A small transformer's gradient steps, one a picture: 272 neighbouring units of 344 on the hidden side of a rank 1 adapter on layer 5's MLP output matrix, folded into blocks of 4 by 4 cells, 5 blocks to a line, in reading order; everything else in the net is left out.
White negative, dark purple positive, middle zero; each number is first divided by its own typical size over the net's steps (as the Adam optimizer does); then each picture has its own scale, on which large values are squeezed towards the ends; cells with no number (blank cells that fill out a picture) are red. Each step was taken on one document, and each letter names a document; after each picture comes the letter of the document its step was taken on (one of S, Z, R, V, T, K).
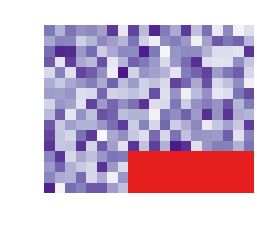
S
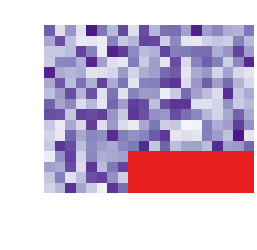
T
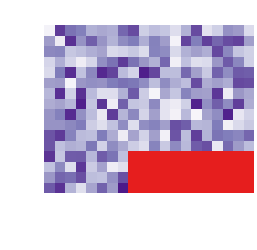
T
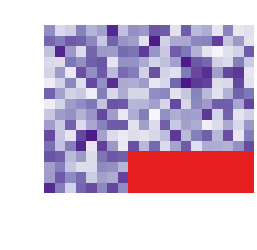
S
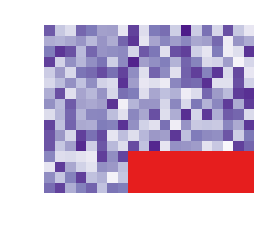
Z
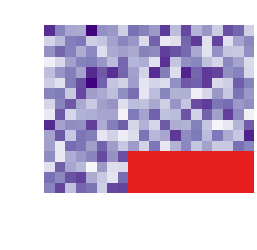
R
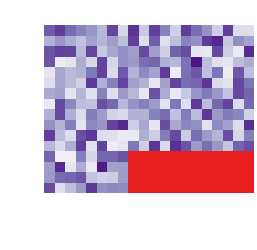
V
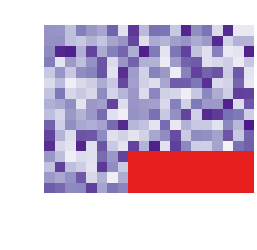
Z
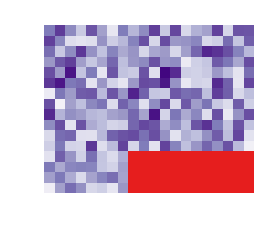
V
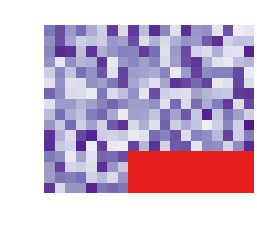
V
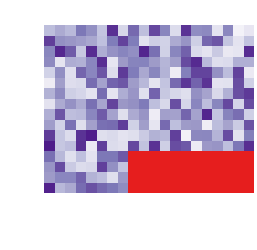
S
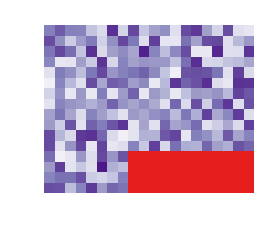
V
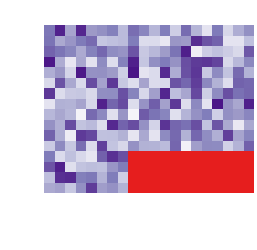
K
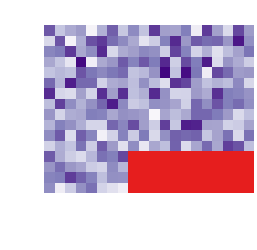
T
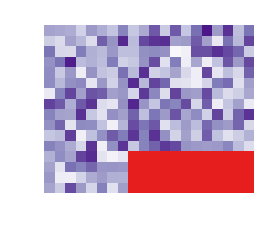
K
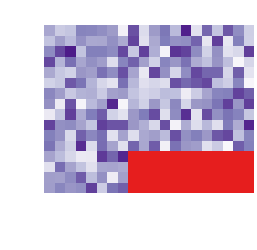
R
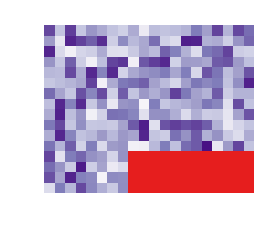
Z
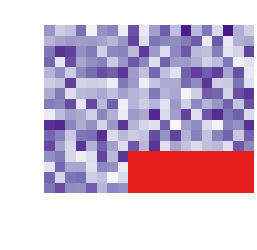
Z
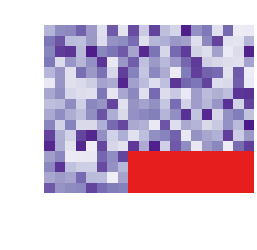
Z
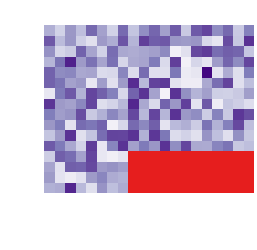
T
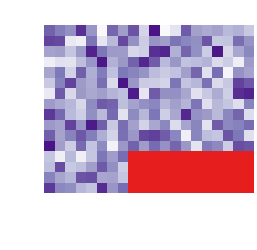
V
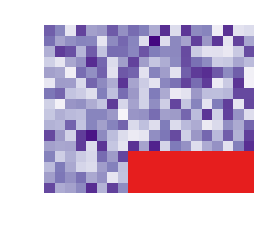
S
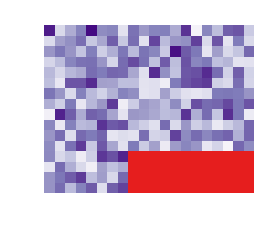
R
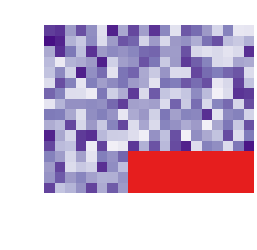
V
